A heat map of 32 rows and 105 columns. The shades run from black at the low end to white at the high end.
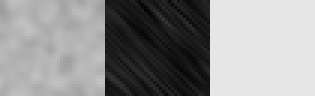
The table splits into one row of 3 panels. Panel 1,1: high, blotchy, faint in contrast. Panel 1,2: very low, slanting down to the right, faint in contrast. Panel 1,3: very high, flat.
